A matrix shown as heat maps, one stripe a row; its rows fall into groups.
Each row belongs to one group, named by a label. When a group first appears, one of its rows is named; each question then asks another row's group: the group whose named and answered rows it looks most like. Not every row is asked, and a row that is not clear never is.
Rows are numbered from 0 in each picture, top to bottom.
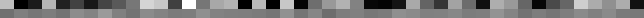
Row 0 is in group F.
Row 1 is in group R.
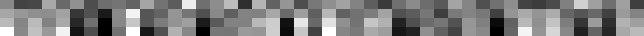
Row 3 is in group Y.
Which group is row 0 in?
F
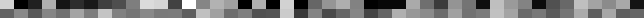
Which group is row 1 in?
R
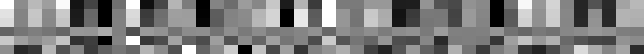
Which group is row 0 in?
Y
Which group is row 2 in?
Y
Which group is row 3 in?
R
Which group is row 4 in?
Y
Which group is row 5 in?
F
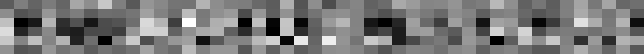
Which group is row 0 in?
R
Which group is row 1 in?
F
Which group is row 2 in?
F
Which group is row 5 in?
F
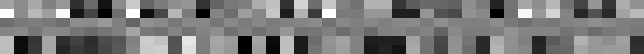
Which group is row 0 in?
Y
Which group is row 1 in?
Y
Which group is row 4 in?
F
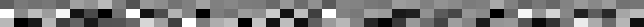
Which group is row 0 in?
R
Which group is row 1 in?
Y
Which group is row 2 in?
F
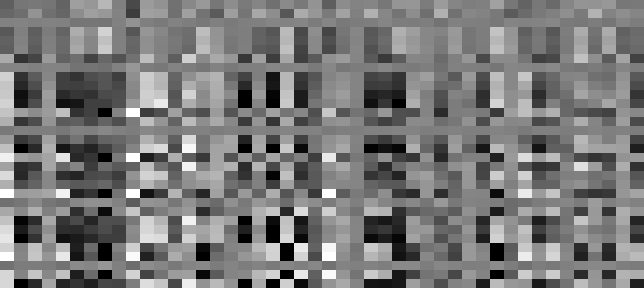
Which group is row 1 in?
R
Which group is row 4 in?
R
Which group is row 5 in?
R
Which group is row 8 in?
F
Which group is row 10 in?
F
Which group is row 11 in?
F
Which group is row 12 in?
Y
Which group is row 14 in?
R
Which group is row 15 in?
F
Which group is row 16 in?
F
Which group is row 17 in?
Y
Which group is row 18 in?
F
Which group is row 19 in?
F
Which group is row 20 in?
F
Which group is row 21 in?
Y
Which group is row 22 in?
R
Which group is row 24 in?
F
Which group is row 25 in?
F
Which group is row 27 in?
Y
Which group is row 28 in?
Y
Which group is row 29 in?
R
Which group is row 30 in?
Y
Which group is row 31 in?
F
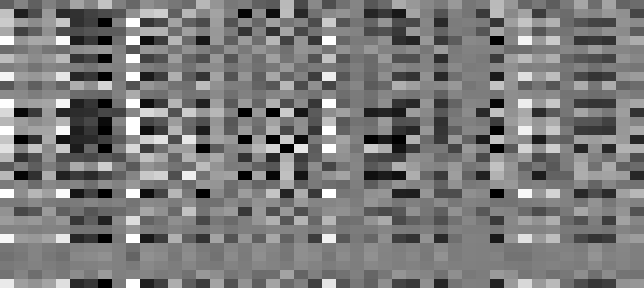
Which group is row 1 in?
F
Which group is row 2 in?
Y
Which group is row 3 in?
F
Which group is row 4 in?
Y
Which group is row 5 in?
R
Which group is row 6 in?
Y
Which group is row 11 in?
Y
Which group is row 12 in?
F
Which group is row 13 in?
Y
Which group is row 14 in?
Y
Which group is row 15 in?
F
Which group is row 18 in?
R
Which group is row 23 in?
F
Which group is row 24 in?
Y
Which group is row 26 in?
Y
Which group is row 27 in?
R
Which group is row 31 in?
Y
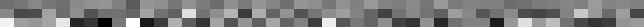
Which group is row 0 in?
R
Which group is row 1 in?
F
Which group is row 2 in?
Y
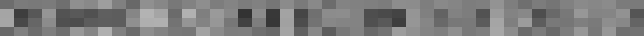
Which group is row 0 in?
R
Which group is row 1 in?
F
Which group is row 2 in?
F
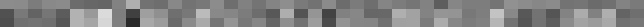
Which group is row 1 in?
R
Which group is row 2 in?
R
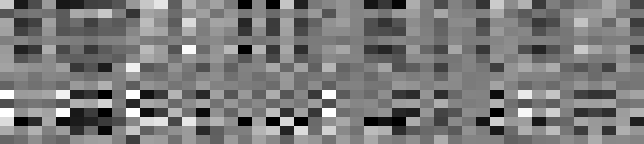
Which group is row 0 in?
F
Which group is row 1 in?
R
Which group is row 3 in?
F
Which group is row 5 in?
F
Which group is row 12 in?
Y
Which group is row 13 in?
F
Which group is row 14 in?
Y
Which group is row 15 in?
R
